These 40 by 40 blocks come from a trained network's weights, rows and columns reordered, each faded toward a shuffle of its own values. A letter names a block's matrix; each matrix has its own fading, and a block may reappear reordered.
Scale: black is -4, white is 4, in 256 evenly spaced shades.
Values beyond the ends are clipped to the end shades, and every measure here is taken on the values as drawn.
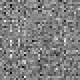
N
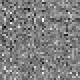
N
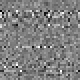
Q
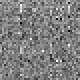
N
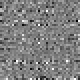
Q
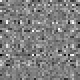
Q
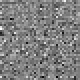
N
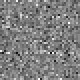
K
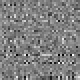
Q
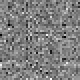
N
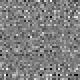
Q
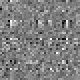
Q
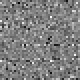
K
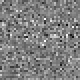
K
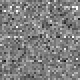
K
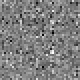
N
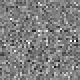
K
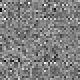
N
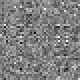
N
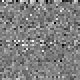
K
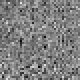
N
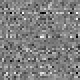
Q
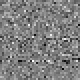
K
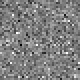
K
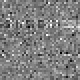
K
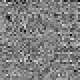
N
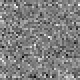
K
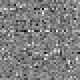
K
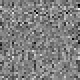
N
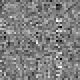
N
